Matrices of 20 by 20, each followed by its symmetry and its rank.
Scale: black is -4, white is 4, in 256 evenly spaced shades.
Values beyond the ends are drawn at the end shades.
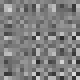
symmetric, rank two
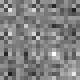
symmetric, rank three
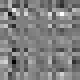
antisymmetric, rank two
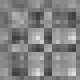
symmetric, rank two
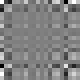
symmetric, rank one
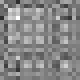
symmetric, rank two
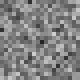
symmetric, full rank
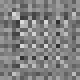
symmetric, rank three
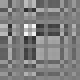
symmetric, rank one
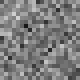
symmetric, full rank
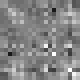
symmetric, rank three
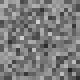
symmetric, full rank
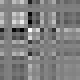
symmetric, rank one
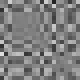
antisymmetric, rank two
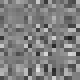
antisymmetric, rank two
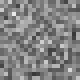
symmetric, full rank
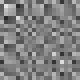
symmetric, rank two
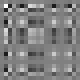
symmetric, rank one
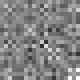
symmetric, rank three
